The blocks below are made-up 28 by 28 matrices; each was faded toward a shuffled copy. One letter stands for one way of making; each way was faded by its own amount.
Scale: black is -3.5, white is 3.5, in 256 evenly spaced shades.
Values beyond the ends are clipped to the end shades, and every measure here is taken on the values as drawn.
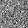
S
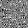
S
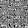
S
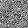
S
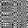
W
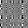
W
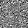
S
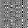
W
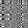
W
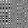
W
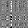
W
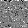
S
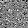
S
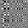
W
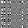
W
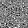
S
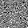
S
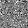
S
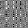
W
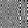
W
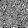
S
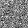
S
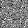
S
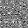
S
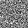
S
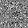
S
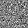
S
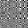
W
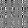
W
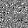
S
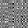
W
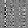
W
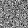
S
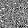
S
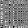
W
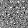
S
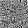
S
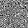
S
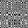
W
